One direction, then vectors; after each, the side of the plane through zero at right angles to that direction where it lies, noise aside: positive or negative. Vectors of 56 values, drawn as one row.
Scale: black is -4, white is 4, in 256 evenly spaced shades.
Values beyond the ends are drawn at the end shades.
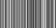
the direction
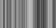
negative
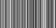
positive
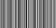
negative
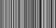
positive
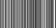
positive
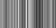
positive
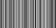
positive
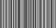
positive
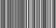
negative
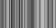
positive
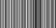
positive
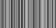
positive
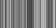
positive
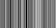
negative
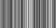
negative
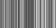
positive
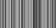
positive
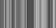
positive
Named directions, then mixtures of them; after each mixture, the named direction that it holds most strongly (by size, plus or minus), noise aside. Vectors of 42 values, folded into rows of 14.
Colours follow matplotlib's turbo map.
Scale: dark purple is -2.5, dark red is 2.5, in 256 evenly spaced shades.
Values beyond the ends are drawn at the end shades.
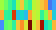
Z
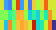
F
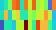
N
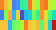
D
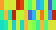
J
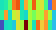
N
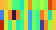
Z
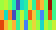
J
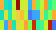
F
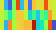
F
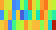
D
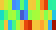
D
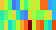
Z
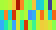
J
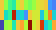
Z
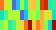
D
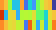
N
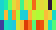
N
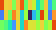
J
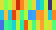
J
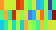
J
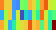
D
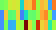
N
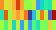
J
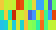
J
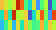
J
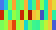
D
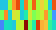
N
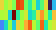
J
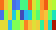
D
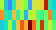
Z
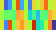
F
